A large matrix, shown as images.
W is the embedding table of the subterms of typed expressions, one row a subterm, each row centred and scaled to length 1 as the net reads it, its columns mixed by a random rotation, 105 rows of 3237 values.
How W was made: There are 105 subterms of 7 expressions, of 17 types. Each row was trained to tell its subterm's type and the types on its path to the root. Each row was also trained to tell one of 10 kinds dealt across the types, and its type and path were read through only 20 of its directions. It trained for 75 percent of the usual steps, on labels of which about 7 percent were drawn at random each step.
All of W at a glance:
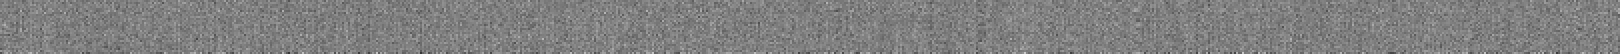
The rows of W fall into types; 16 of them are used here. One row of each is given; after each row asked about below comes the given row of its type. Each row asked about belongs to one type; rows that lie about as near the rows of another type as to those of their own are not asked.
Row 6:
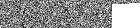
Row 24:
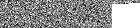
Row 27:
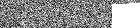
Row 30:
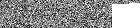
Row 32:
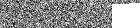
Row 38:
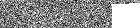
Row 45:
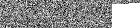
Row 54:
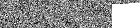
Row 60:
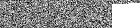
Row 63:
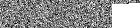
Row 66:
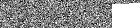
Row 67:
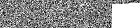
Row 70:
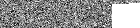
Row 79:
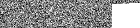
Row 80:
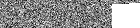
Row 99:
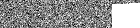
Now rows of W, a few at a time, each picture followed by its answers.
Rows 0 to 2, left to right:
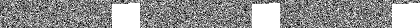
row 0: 79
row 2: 70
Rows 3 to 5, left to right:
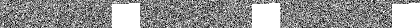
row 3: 38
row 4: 99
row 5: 67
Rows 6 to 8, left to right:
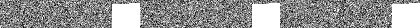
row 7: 54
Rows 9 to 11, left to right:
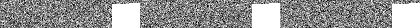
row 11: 32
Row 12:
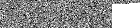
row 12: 80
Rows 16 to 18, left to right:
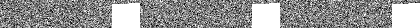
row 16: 24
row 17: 27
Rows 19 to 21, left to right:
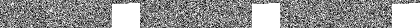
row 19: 79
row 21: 32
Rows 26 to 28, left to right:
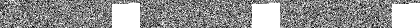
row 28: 80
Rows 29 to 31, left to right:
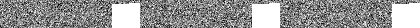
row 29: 63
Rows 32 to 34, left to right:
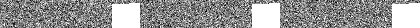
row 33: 99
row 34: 32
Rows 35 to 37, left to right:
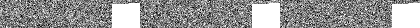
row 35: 45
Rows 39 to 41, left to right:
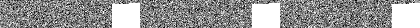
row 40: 45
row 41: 38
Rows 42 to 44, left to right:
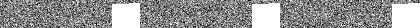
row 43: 30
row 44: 60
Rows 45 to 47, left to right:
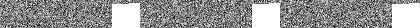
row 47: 60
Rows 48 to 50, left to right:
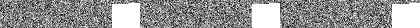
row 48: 67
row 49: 80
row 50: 70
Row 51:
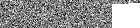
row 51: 60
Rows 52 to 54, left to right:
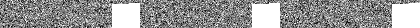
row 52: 79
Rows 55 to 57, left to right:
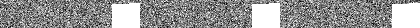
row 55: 63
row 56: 60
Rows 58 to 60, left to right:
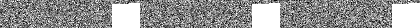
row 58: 32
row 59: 30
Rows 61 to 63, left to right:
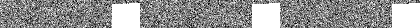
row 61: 38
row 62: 27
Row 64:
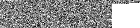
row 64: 80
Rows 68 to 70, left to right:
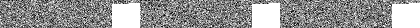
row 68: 79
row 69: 30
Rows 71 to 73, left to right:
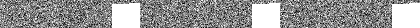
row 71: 38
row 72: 70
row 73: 54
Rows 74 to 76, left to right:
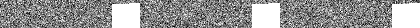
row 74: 63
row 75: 60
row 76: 63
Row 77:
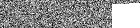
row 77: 79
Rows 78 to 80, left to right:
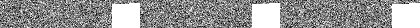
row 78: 6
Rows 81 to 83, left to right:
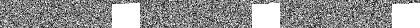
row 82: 30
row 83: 80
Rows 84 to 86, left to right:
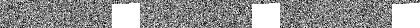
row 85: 66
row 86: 54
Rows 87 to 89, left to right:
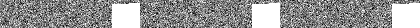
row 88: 99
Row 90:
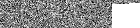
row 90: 6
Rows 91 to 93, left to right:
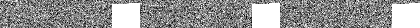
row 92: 99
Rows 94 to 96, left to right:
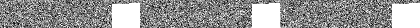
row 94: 70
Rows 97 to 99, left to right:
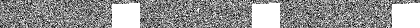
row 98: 70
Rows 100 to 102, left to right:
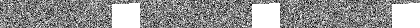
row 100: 32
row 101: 63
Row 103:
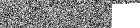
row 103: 38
